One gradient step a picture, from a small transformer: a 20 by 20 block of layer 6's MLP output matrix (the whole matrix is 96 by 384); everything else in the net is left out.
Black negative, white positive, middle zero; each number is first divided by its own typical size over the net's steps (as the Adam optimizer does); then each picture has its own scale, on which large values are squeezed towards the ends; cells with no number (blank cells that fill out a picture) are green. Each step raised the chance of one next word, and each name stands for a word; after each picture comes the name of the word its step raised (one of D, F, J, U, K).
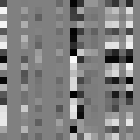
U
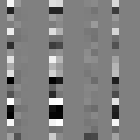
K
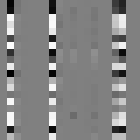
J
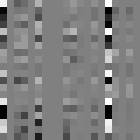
K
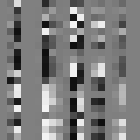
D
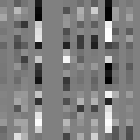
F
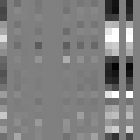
F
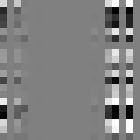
K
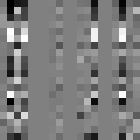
F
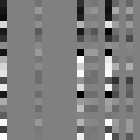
U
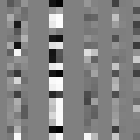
J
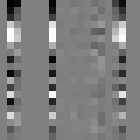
F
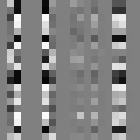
J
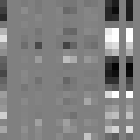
F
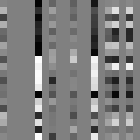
U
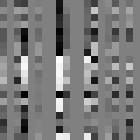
U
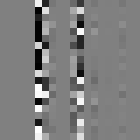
D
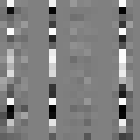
K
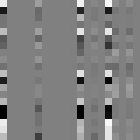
K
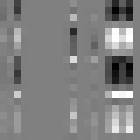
F
